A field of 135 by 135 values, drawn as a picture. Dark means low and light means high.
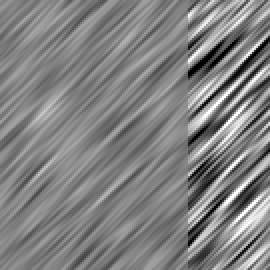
No overall slope runs across the table. No single row or column stands out from its neighbours. The halves do not mirror each other. Streaks slant up to the right. Overall the values sit about 50% of the way up the scale. The distribution is heavy-tailed on both sides. A vertical seam about 70% of the way across splits the table, and the left part is calmer.
